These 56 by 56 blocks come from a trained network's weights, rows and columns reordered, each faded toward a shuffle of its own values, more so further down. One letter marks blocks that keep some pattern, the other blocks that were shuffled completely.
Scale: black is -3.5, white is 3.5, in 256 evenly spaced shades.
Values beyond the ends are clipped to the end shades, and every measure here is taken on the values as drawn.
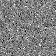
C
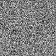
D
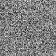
D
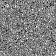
C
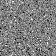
C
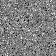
C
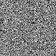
D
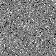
C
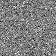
C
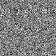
D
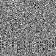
D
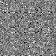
D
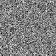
D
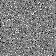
C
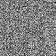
D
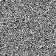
C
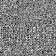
D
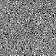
D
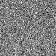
D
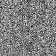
D
